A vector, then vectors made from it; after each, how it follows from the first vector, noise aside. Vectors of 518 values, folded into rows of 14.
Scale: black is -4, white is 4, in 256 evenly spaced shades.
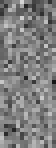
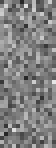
sign-scrambled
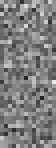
sign-scrambled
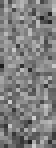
reversed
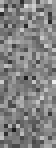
sign-scrambled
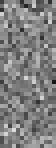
sign-scrambled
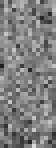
reversed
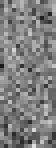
reversed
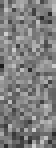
reversed
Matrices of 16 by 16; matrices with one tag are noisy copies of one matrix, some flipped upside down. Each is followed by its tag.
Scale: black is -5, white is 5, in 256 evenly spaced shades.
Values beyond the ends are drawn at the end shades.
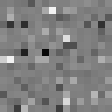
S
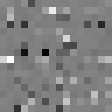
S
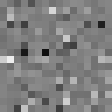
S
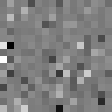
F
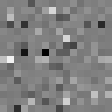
S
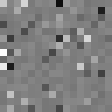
F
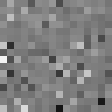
F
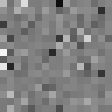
F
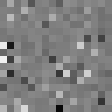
F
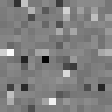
S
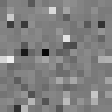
S
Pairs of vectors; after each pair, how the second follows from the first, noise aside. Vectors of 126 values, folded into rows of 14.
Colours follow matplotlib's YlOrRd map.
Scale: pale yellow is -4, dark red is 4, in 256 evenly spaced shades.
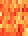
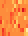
partly zeroed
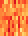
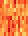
copied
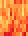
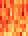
negated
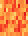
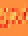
partly zeroed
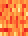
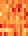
negated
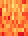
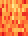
copied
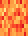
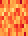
copied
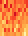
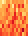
reversed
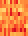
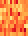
copied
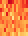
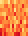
reversed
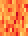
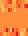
partly zeroed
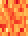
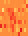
partly zeroed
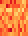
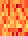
reversed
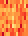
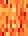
copied
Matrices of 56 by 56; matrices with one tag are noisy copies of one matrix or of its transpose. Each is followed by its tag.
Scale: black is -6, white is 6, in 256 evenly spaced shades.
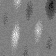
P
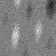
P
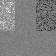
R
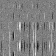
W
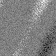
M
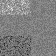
R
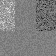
R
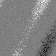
M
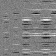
W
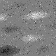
P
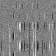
W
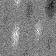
P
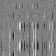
W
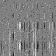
W
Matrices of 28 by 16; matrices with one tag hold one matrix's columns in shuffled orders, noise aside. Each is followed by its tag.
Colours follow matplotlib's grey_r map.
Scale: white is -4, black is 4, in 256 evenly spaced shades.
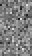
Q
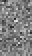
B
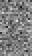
B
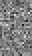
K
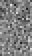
Q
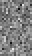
Q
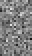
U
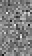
K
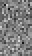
Q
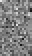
U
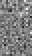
U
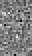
K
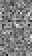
K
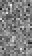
Q
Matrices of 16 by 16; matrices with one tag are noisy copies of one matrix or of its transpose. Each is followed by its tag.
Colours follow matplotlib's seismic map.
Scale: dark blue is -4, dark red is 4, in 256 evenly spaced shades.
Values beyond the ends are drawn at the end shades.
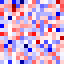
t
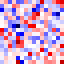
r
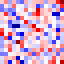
r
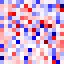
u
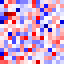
t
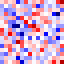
r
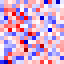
u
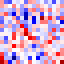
r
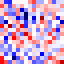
r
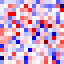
u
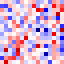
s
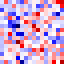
r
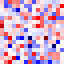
s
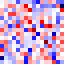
u
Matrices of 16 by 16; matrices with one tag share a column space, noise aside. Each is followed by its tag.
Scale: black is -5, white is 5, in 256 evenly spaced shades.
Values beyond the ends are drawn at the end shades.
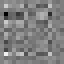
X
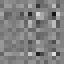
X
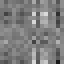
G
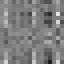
G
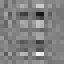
X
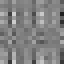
G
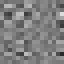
X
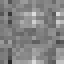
G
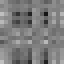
G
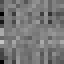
G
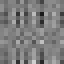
G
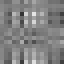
G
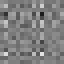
X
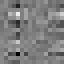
X
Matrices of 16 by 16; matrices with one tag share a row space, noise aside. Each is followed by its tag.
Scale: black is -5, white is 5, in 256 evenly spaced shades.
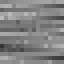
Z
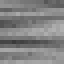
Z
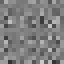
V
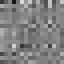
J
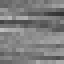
Z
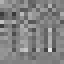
J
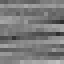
Z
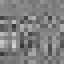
J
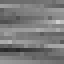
Z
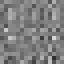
V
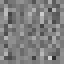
V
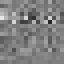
J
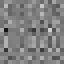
V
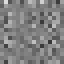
V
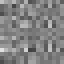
J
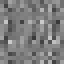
V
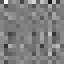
V
